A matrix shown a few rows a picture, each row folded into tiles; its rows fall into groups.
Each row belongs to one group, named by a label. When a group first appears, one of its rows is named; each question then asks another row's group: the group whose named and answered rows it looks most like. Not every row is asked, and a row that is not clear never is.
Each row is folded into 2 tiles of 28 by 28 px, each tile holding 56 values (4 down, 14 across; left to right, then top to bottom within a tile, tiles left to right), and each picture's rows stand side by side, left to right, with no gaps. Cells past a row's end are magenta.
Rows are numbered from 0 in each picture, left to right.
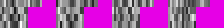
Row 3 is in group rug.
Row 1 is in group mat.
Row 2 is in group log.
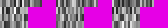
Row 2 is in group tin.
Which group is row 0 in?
log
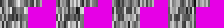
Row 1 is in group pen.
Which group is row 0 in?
pen
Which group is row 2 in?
tin
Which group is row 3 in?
rug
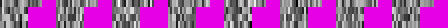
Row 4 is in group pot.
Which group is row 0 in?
mat
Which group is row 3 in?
log
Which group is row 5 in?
rug
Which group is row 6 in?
mat
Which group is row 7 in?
pen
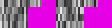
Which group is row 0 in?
rug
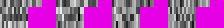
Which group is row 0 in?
tin
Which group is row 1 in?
pen
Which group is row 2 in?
mat
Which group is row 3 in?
log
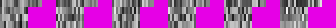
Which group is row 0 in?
mat
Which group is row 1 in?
pen
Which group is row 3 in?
pen
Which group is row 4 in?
tin
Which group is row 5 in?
tin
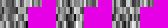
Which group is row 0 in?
pot
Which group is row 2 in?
pot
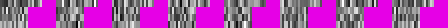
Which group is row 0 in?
tin
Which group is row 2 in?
tin
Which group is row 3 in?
log
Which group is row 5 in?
rug
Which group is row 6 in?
pot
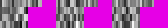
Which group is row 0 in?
mat
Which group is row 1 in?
pot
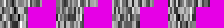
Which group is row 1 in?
pen
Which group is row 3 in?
log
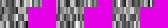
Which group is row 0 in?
pot
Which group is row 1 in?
pot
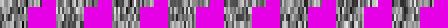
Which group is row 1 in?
log
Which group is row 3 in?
tin
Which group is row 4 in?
pen
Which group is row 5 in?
rug
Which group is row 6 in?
tin
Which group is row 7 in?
pen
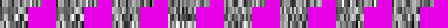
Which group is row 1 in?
pot
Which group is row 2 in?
mat
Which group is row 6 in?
pot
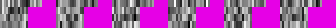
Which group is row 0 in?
rug
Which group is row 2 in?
pen
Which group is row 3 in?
pot
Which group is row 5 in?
pen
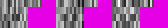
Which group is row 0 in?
pen
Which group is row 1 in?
rug
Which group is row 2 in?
pot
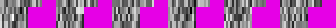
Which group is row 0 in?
rug
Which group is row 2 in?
log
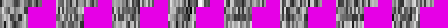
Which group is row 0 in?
mat
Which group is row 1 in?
log
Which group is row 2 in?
rug
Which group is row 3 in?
rug
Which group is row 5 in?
log
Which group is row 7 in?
pen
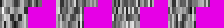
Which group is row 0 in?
mat
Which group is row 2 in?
tin
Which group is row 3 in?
rug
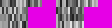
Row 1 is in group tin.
